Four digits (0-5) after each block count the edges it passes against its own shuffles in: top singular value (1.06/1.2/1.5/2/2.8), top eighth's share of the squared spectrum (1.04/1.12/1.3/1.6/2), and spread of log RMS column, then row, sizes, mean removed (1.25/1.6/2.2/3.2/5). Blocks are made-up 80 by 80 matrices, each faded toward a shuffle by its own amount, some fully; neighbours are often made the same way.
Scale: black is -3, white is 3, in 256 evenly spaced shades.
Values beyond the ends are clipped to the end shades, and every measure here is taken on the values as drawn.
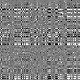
5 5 3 4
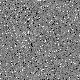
1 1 0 0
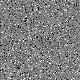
0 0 0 0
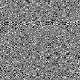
4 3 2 2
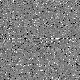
3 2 0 1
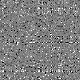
4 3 1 2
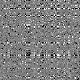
5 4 3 3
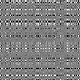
5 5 4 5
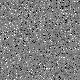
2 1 0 0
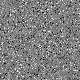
0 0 0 0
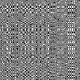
5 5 4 3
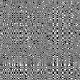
5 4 3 3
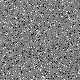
0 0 0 0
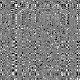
5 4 3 3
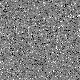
0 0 0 0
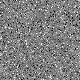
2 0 0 0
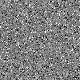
1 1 0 0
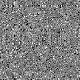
4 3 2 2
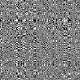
4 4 4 3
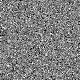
0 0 0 0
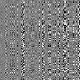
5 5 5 3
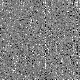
3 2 2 0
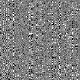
4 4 3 2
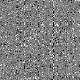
4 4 3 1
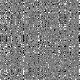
4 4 3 2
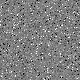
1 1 1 0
